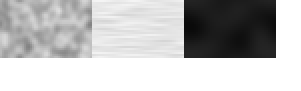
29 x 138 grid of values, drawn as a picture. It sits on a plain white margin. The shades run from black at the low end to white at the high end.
The table splits into one row of 3 panels. Panel 1,1: high, blotchy. Panel 1,2: very high, streaked across, faint in contrast. Panel 1,3: very low, smooth, faint in contrast.
